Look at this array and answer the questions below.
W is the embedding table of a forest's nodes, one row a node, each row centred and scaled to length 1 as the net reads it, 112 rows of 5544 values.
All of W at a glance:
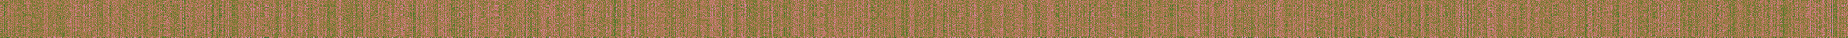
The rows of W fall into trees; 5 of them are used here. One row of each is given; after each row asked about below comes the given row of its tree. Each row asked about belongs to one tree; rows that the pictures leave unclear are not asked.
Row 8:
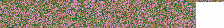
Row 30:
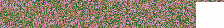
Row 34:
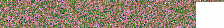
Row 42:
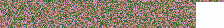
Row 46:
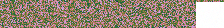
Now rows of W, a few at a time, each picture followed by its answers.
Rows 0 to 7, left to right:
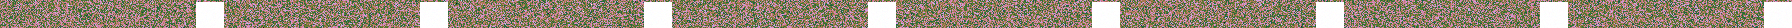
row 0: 46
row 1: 42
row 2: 30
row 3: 8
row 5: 8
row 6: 30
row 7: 46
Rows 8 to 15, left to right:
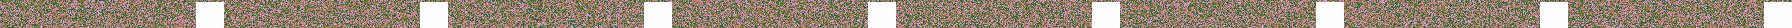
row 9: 34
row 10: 42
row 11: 8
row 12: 42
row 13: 46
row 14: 34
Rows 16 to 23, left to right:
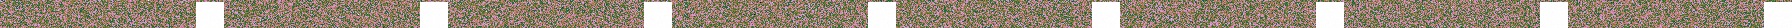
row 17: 46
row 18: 46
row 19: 34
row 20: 46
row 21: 42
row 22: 30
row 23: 30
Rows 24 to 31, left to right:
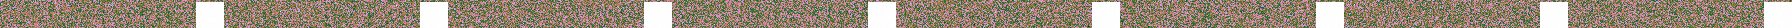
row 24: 46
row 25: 42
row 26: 46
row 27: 46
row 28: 42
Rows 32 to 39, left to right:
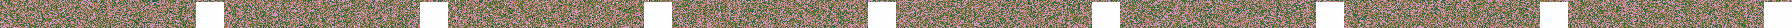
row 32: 30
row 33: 42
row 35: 46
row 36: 34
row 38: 42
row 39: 46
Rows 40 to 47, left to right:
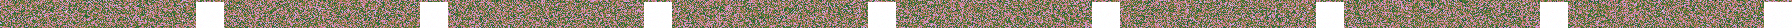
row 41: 8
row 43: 46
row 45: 46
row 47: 46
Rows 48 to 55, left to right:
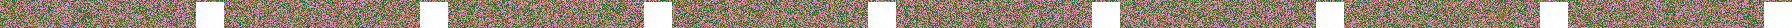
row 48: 46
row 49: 8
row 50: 8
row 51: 46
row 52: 42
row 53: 34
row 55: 30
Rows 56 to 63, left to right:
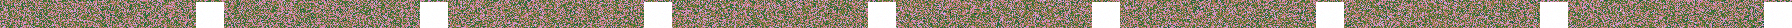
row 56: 42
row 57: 46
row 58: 30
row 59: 8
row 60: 42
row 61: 30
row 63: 30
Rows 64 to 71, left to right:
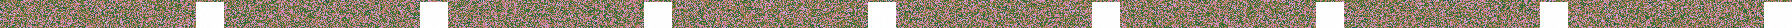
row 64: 8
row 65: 46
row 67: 30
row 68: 42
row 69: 42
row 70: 8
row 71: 34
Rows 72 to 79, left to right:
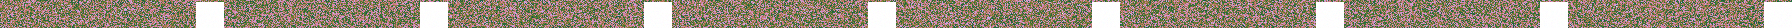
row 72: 30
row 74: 46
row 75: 30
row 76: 30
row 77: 46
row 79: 30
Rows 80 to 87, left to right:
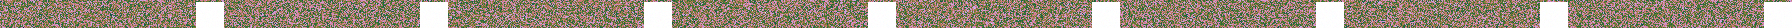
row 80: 42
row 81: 8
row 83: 8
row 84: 42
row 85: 42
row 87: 42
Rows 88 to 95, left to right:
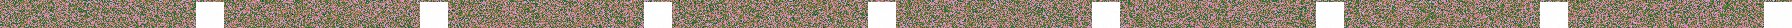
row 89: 30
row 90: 46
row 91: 46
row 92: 46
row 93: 30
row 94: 46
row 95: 8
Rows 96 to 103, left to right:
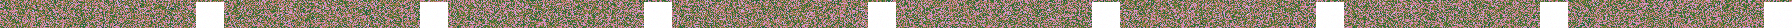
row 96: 8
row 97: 46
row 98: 42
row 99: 42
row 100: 30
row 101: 8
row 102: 42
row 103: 8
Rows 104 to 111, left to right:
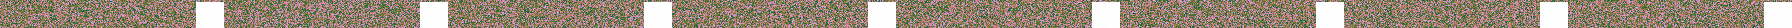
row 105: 8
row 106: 46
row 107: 8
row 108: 46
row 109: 30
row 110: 42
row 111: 30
